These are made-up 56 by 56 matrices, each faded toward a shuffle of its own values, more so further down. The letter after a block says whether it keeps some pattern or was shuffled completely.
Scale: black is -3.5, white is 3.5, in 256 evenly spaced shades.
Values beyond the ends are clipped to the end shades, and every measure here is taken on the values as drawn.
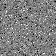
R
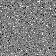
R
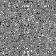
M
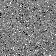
R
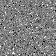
R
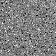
R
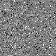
M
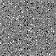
M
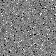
R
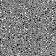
M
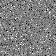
R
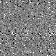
M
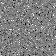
R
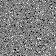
R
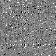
M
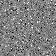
R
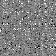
M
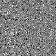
M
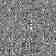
M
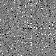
M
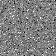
R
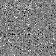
M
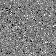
R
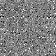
M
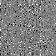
M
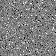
R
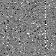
M
